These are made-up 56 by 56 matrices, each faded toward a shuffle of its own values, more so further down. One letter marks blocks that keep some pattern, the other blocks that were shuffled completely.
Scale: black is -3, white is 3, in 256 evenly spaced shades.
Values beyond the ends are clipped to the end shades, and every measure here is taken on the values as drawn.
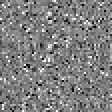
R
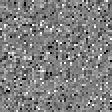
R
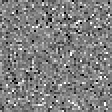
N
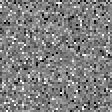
R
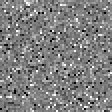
N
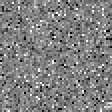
N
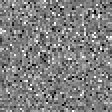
R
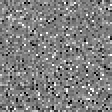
R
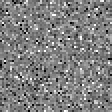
N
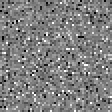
N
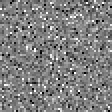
N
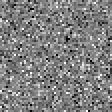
N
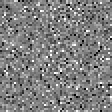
R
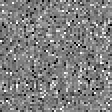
R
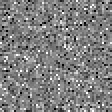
R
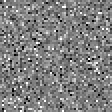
N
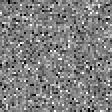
N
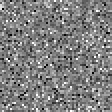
N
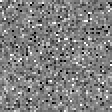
N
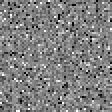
N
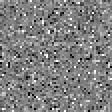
R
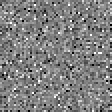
R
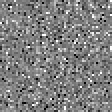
R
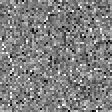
R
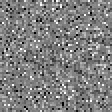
R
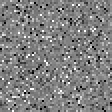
N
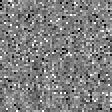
R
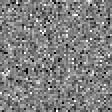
N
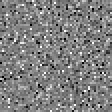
R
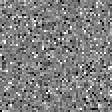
R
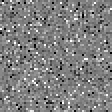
N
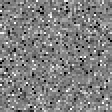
N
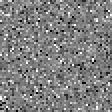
R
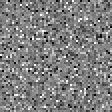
R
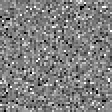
N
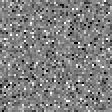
N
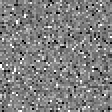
N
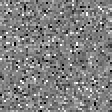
R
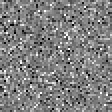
R
